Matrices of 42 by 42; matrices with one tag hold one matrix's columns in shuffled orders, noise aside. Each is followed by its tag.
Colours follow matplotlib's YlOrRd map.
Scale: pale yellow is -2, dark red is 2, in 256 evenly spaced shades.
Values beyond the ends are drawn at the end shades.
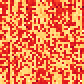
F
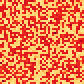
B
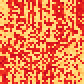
F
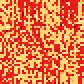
F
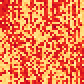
F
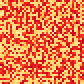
B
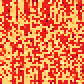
F
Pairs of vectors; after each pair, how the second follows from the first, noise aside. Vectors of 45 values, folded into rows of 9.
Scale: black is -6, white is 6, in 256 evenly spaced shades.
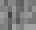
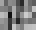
scaled up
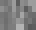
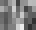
scaled up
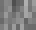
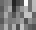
scaled up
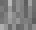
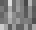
scaled up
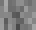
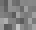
sign-scrambled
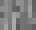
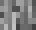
scaled up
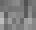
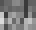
scaled up
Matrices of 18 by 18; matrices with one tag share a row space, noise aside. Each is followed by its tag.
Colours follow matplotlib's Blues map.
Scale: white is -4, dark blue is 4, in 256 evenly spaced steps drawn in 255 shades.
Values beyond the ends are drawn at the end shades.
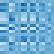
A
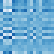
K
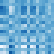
A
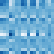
A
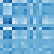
K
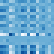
A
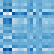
K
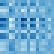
A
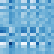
A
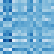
K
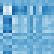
K
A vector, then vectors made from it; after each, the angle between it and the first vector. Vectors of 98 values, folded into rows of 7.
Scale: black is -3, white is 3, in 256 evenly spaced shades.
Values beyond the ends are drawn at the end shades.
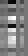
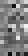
partly opposed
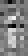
nearly parallel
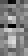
nearly parallel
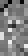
partly aligned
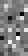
orthogonal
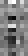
nearly opposite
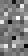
orthogonal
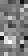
partly aligned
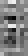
nearly opposite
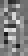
partly aligned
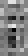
nearly opposite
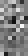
partly opposed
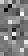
orthogonal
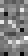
orthogonal
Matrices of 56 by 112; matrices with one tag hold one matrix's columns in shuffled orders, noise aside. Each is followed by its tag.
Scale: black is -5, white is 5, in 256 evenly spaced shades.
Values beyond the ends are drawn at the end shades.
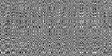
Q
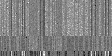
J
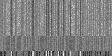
J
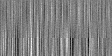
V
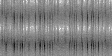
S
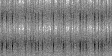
S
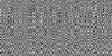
Q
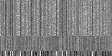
J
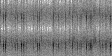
S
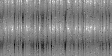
S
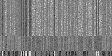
J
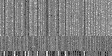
J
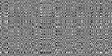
Q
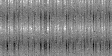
S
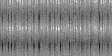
S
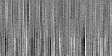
V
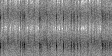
S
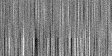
V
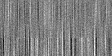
V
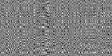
Q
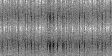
S
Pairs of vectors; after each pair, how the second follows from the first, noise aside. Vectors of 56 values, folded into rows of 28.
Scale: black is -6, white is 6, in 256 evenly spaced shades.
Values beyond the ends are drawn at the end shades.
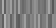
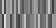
scaled up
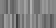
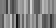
scaled up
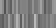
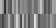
scaled up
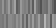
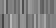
shuffled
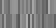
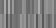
shuffled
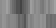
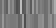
sign-scrambled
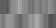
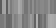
sign-scrambled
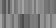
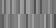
shuffled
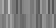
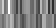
scaled up
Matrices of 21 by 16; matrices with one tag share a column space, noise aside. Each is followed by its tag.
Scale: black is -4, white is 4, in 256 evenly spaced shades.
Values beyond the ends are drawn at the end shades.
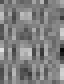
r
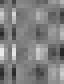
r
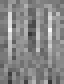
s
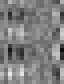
r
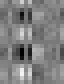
r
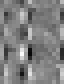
r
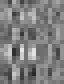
r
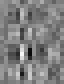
r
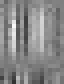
s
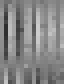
s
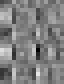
r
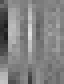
s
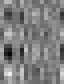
r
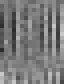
s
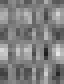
r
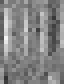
s
